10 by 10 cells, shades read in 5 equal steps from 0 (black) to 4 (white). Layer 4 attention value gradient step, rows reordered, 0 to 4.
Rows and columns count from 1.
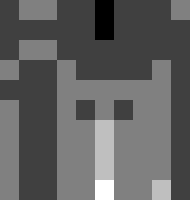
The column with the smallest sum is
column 10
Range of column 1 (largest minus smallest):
1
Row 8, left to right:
2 1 1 2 2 3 2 2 2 1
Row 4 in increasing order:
1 1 1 1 1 1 1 2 2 2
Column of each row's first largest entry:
2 1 2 1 4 1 6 6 6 6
